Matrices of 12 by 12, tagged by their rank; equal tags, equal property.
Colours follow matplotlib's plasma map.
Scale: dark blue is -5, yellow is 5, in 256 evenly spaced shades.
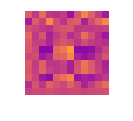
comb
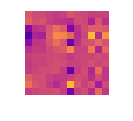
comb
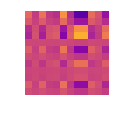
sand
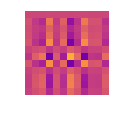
sand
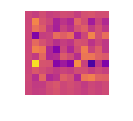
comb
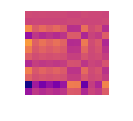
sand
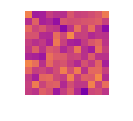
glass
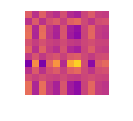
sand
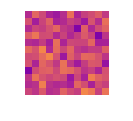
glass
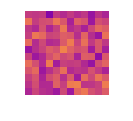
glass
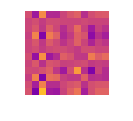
comb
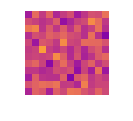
glass
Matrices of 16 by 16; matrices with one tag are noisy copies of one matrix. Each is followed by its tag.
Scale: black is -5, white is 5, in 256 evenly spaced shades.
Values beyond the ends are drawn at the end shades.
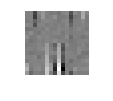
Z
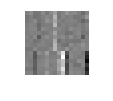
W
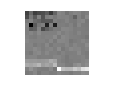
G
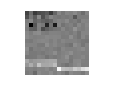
G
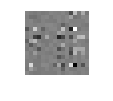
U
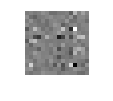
U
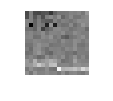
G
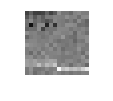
G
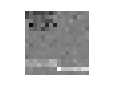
G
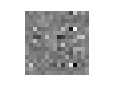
U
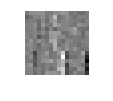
W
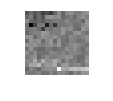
G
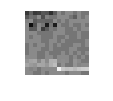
G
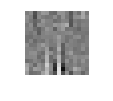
Z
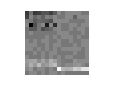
G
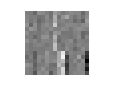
W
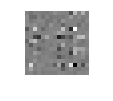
U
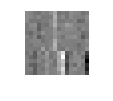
W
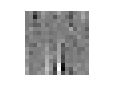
Z
